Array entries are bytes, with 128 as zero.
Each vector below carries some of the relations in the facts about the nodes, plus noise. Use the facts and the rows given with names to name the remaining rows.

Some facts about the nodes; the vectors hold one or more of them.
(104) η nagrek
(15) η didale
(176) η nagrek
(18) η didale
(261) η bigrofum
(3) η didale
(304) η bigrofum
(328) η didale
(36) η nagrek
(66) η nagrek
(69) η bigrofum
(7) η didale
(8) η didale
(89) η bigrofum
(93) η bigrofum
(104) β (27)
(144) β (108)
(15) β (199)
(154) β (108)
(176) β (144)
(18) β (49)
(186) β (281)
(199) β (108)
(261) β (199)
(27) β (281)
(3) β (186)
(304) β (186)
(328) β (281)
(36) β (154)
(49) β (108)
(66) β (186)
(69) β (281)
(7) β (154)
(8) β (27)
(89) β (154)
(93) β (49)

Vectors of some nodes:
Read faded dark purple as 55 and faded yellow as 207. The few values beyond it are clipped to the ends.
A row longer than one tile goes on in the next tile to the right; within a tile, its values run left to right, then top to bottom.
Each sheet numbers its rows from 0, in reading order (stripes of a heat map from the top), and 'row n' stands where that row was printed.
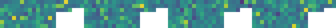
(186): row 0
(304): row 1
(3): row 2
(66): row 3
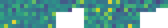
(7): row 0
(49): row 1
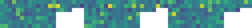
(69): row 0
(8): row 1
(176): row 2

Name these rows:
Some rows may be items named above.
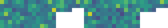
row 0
(66)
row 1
(176)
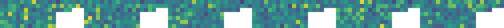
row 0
(154)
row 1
(199)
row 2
(18)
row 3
(261)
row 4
(49)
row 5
(104)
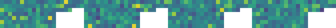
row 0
(186)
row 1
(89)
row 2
(66)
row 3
(36)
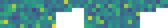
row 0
(144)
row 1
(15)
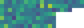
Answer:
(93)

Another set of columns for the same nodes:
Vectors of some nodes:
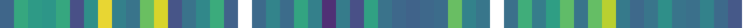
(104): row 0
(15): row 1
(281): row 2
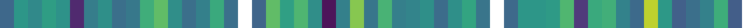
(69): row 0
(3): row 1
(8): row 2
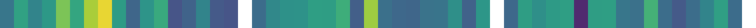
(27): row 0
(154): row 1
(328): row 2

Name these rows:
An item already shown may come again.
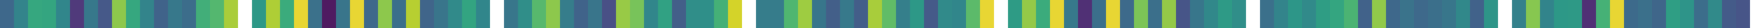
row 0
(7)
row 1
(66)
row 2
(36)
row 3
(36)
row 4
(66)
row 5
(154)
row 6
(186)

